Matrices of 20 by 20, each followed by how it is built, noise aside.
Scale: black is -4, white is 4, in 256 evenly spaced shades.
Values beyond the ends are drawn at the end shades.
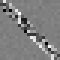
banded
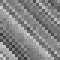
Toeplitz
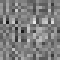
low rank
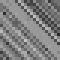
Toeplitz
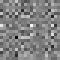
low rank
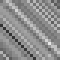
Toeplitz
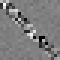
banded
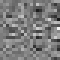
low rank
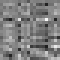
low rank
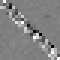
banded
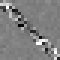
banded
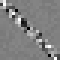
banded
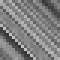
Toeplitz
